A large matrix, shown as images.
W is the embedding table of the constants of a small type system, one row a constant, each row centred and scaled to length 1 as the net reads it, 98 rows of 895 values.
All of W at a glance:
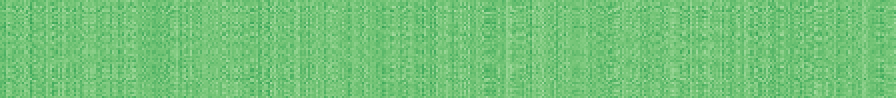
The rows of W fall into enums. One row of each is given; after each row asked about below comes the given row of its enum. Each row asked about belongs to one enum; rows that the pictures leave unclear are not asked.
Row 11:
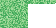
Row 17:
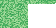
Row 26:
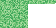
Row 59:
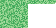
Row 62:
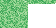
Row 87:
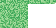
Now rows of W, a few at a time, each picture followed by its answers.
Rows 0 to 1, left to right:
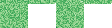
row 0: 87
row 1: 62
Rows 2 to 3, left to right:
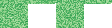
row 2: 17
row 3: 87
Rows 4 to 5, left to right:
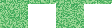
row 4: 87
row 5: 17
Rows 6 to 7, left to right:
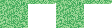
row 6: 59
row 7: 59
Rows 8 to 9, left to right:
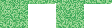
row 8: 26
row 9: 87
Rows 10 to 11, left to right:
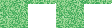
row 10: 11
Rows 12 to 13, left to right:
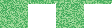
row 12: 62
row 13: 17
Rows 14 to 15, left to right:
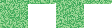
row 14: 87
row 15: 59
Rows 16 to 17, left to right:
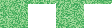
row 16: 11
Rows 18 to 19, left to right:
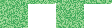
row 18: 59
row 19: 87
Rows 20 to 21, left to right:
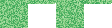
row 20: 59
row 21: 11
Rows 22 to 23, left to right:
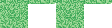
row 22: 87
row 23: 87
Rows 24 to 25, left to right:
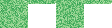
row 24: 62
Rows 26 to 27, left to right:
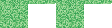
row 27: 26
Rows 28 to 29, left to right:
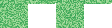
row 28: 17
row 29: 87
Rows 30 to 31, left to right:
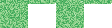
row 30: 87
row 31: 62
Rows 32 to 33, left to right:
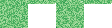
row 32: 59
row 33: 62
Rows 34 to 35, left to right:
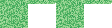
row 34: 59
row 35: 59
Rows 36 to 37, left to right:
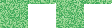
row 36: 87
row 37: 11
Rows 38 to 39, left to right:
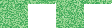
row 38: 17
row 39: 11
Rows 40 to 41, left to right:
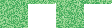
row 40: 59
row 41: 11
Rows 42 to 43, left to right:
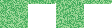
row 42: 62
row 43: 59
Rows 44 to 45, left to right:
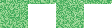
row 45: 62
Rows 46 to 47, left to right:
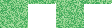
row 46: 62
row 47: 11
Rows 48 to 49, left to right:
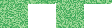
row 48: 17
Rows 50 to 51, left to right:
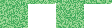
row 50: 59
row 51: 87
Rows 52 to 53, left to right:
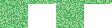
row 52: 59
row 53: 87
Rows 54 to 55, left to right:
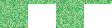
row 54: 26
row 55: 62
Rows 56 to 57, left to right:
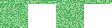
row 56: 17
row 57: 87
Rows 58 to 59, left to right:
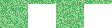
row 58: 62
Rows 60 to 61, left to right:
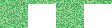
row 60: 59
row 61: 17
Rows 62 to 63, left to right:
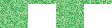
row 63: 11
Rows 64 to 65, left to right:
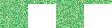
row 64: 11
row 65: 59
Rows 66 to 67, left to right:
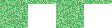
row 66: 59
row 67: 59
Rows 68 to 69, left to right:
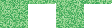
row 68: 26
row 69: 11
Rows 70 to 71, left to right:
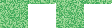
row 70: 87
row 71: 11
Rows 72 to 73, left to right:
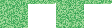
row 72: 59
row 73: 26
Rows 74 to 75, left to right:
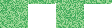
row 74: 62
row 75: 87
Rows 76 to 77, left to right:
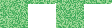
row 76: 11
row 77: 87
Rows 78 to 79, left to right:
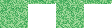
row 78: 62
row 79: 62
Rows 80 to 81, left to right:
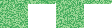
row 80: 17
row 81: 59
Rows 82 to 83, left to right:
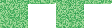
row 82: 87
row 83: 26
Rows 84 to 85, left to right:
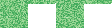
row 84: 11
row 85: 17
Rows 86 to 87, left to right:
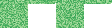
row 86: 17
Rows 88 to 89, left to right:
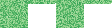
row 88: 11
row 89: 59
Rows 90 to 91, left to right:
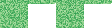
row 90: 87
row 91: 26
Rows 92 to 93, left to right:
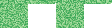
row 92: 17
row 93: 87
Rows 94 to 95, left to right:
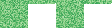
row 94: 26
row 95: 11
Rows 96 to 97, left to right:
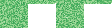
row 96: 59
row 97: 17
